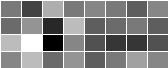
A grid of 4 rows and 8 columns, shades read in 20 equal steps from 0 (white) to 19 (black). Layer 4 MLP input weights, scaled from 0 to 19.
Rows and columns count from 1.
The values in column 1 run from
5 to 11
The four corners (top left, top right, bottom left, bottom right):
10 9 9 9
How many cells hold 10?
5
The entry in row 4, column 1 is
9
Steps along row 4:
down up down up down down up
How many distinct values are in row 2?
6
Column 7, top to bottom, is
12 10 15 7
